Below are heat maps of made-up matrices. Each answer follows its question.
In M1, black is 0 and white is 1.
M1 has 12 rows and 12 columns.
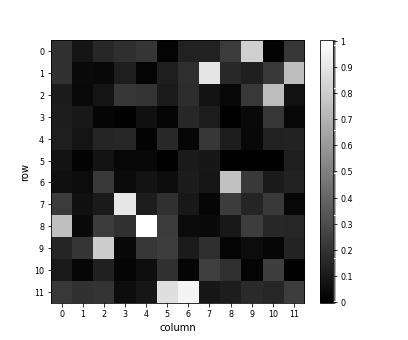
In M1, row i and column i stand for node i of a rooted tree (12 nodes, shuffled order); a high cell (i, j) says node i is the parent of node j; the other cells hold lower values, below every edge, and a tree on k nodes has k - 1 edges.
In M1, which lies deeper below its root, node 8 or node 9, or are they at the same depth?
node 9
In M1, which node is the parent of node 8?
6
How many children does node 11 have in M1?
2
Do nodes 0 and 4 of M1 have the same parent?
yes
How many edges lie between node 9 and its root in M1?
5
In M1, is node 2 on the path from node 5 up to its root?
no
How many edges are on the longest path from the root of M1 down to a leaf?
7
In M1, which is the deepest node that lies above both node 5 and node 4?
11
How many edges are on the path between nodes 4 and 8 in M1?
1
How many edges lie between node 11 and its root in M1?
1
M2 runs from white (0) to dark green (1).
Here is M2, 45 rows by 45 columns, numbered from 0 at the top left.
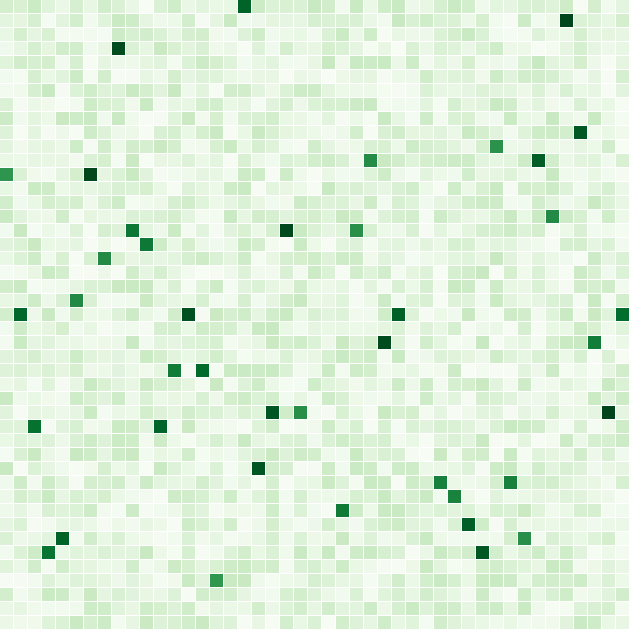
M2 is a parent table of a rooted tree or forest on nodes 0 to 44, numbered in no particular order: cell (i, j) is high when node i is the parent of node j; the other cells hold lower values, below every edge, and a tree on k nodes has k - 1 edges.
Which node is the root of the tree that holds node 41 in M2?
16
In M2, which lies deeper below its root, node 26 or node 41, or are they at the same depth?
the same depth
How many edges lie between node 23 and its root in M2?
0
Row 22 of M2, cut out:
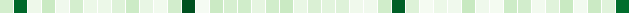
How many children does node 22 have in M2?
4
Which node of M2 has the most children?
22
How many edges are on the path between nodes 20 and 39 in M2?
5
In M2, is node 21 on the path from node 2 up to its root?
no
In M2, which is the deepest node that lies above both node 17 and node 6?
12
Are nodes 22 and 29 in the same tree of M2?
no
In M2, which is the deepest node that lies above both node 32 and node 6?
12
